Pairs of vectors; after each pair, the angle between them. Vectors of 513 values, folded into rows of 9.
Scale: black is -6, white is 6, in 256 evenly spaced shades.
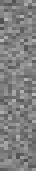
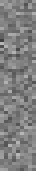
partly opposed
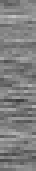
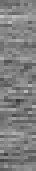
nearly parallel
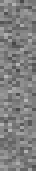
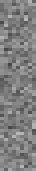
orthogonal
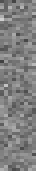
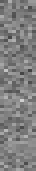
orthogonal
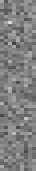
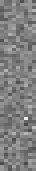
partly aligned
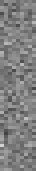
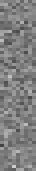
partly opposed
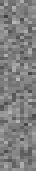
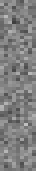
nearly opposite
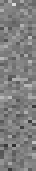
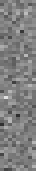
partly aligned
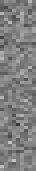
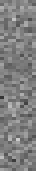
partly opposed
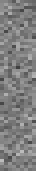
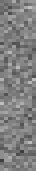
nearly opposite
